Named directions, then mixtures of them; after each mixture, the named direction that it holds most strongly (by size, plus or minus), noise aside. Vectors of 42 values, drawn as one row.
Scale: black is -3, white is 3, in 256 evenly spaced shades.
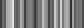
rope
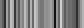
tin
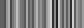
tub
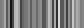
tub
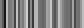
tin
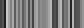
tub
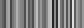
tub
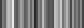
rope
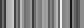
rope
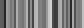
tub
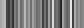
rope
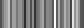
tin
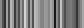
tin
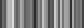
rope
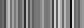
tub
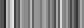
tin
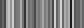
rope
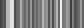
rope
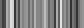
tin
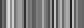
rope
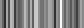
tin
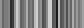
tub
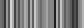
tin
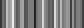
rope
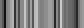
tin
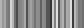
tub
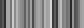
tub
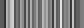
rope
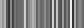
tub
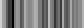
rope
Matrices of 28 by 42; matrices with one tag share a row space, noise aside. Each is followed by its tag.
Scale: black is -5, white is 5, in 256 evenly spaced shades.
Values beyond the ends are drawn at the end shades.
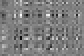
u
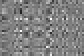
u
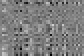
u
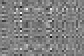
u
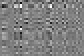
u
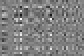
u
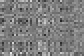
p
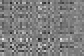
p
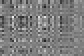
p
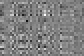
p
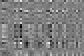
u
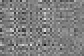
p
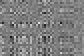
p
